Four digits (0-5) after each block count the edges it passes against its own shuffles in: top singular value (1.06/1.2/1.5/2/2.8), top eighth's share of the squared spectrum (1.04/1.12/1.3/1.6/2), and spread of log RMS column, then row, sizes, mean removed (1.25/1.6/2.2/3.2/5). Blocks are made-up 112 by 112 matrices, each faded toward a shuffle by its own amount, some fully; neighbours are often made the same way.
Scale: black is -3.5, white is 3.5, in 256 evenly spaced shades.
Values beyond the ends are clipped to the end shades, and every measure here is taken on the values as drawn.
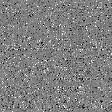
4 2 1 2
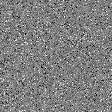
3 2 0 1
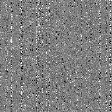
2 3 4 0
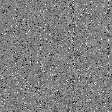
2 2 2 0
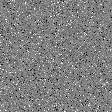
0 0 0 0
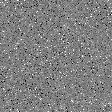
0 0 0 0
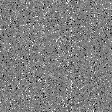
1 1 2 0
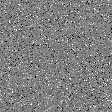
0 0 0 0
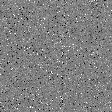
1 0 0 0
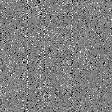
4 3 2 1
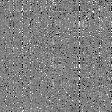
4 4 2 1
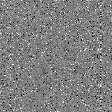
3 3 2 0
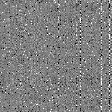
4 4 3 0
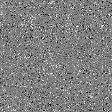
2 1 1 2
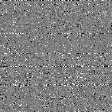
2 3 2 3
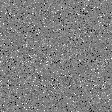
1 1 0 1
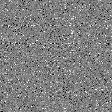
3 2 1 2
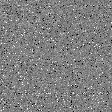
2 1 0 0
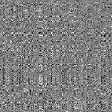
5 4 3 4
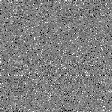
4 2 0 2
